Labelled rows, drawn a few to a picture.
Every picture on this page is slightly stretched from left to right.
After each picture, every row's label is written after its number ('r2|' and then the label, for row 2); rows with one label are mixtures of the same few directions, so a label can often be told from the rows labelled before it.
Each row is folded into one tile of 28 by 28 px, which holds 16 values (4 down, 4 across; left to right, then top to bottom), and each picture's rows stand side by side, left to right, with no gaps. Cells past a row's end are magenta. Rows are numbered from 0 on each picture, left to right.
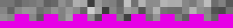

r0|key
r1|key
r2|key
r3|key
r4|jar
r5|key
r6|key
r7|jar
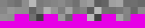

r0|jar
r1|key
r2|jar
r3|jar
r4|jar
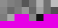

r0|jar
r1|jar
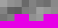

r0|jar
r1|jar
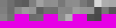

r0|key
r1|jar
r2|jar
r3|jar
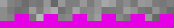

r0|jar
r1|jar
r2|key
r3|key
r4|jar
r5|jar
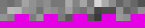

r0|jar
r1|jar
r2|jar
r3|jar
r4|key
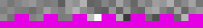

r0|jar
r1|key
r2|jar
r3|key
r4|jar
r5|key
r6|jar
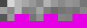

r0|jar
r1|key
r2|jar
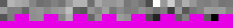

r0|jar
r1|jar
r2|key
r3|jar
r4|jar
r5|jar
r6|jar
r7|key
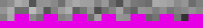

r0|key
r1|key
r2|key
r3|jar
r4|key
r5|jar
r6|key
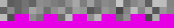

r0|jar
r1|key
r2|jar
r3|key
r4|key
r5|jar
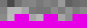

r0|jar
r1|key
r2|jar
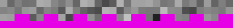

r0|jar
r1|jar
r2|jar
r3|key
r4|key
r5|key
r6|jar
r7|jar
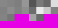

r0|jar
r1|jar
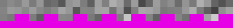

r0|jar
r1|key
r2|key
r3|jar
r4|jar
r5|key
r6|jar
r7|key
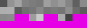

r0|key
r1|key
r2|jar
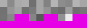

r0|key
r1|jar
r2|key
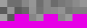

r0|jar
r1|jar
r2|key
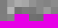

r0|key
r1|key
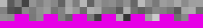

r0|jar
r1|key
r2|jar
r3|key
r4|jar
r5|key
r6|key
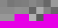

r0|jar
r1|jar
